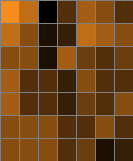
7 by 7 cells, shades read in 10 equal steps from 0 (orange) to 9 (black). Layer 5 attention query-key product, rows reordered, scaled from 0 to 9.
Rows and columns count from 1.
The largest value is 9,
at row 1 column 3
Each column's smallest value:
0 2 4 3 2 3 4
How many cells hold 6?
14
